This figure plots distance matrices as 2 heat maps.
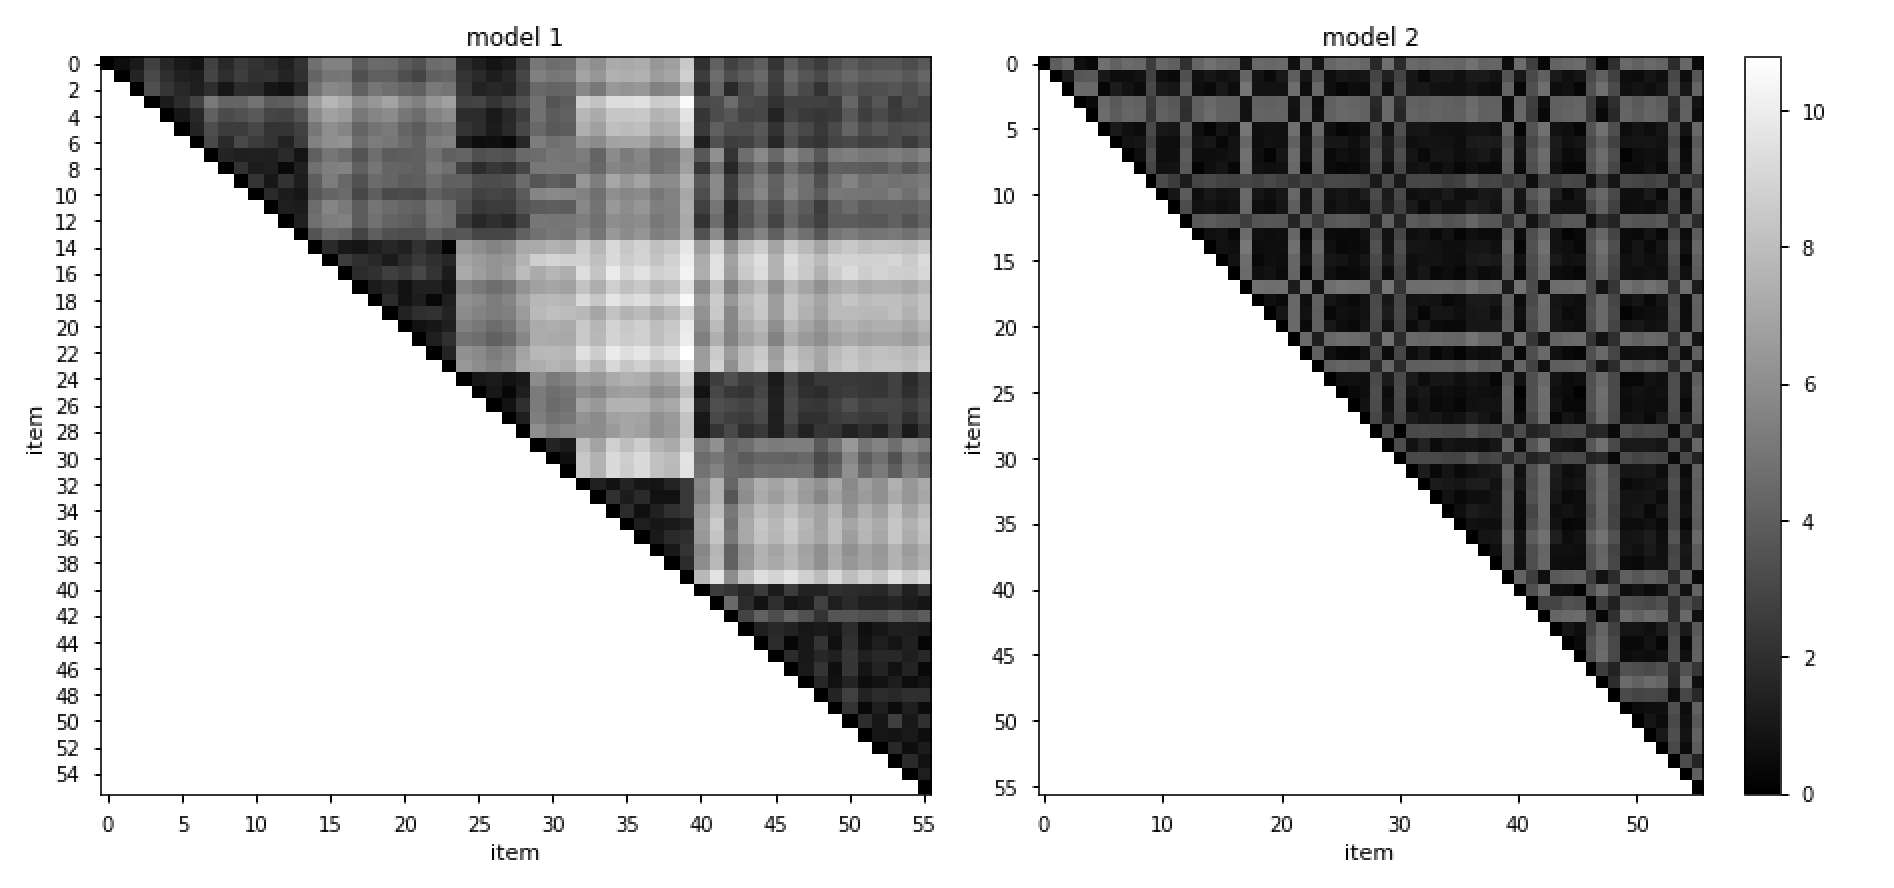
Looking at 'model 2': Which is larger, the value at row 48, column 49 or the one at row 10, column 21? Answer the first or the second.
the second
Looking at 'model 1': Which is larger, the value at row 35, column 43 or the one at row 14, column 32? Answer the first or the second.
the second
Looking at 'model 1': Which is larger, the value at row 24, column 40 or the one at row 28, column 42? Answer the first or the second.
the second
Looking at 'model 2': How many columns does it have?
56
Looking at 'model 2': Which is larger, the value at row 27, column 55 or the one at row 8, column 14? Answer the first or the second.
the first
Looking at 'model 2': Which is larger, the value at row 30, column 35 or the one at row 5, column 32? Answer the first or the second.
the first
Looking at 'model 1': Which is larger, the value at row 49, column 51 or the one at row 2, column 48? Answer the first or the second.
the second
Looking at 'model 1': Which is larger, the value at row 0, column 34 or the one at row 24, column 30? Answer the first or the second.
the first
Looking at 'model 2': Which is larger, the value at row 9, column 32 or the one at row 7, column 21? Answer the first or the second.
the second
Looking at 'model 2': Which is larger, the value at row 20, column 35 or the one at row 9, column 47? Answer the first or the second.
the second
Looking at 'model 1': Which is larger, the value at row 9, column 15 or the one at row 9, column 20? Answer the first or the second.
the first
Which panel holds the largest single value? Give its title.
model 1
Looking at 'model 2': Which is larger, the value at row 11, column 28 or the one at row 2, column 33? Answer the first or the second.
the first
